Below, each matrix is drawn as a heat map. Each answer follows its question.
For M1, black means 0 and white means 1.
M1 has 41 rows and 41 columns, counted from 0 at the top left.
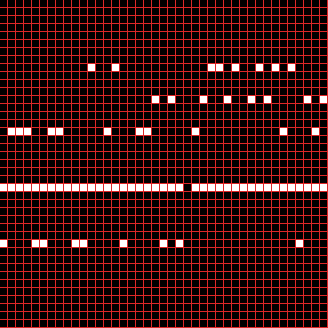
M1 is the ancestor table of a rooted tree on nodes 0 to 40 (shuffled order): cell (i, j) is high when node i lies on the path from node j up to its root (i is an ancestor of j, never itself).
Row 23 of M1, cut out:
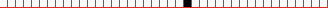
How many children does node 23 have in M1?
4
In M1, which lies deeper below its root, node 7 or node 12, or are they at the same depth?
node 7
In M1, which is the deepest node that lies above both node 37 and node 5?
30
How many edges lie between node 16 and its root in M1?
1
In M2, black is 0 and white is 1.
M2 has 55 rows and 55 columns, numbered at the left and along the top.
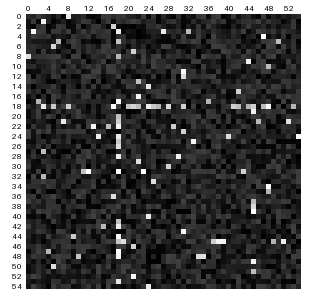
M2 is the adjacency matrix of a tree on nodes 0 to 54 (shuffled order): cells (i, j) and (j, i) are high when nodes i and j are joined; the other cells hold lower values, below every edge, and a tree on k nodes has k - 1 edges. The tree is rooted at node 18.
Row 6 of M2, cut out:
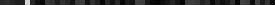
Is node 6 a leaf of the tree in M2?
yes
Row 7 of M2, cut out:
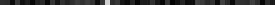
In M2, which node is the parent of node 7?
21
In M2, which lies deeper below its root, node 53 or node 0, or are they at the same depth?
node 0
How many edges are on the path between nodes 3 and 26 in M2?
2
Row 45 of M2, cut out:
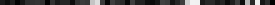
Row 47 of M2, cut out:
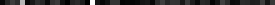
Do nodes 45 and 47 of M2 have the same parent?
yes
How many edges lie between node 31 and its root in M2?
1
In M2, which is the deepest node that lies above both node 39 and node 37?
45
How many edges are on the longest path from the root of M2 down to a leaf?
2
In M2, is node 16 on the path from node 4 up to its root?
no
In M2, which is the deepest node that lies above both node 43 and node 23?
31
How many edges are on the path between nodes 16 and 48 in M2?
3
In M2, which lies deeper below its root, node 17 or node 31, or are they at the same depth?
the same depth
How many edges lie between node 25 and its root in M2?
1
